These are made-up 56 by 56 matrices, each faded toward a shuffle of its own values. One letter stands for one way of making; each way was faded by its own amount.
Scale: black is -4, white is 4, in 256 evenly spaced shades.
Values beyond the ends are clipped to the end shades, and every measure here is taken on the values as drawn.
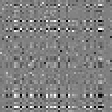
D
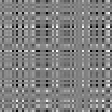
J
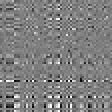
D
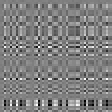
J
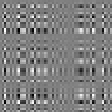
J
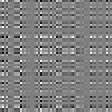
J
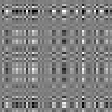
J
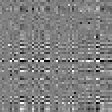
D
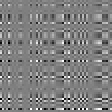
J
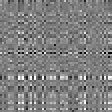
D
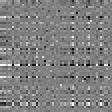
D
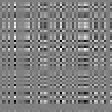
J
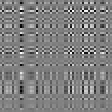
J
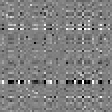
D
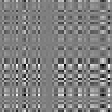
J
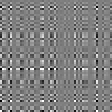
J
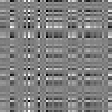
J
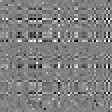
D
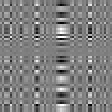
J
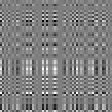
J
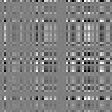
J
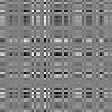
J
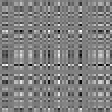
J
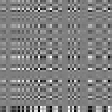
J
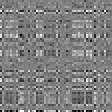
D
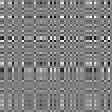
J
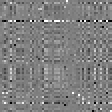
D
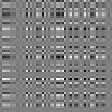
J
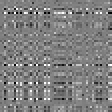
D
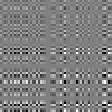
J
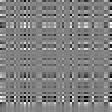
J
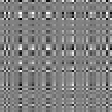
J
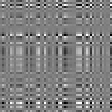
J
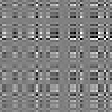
J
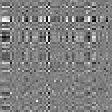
D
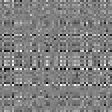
D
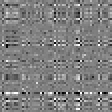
D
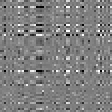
D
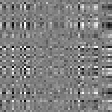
D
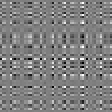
J
